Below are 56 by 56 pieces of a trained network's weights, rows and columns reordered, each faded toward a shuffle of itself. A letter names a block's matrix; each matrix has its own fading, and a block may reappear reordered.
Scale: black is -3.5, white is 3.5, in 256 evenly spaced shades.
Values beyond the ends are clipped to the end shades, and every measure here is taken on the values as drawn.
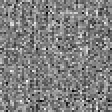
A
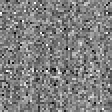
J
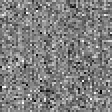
J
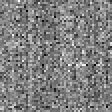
A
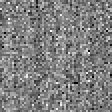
J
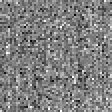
J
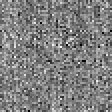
A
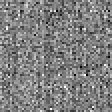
A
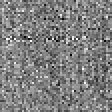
A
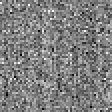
J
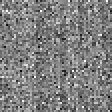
J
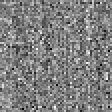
A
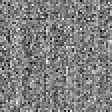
J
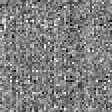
A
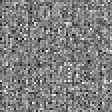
A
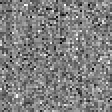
J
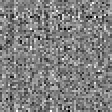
A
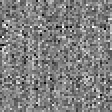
A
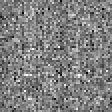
A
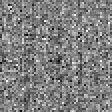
J
